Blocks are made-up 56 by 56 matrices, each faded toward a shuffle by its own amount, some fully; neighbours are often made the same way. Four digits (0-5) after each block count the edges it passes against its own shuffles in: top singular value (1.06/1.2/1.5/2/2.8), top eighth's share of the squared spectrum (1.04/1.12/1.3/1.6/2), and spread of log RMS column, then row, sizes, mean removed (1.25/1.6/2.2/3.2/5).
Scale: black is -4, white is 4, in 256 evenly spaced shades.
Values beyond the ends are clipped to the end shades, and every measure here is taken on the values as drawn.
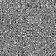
3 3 1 1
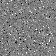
0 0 0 0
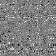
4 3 1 2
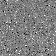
1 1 0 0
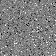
0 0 0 0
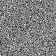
0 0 0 0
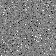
0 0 0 0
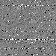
3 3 0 2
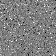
0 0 0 0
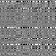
4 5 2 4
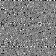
3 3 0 2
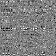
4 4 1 2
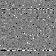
4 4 0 2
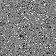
0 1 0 0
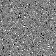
1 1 0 0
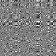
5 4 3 3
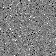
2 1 0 0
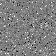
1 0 0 0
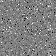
2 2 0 0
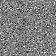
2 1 0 1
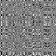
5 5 3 3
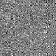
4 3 2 1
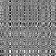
5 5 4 3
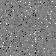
2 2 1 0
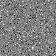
1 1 0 0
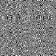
4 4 2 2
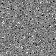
1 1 0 0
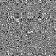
4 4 2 2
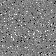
0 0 0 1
